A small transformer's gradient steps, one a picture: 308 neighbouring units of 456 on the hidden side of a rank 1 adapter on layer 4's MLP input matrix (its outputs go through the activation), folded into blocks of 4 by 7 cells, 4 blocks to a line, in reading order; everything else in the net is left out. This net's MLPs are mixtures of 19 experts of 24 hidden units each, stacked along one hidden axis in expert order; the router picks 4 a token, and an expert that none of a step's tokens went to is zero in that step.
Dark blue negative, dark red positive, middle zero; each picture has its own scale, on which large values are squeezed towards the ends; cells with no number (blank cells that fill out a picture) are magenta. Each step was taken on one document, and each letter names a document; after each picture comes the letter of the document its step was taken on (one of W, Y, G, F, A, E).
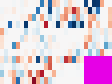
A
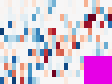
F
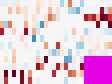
F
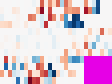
A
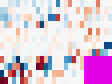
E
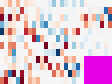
F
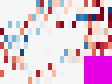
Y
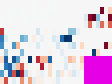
E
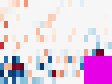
E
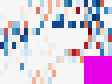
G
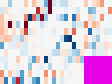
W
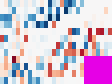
E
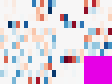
A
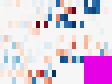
A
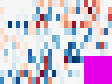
A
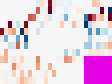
Y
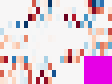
A
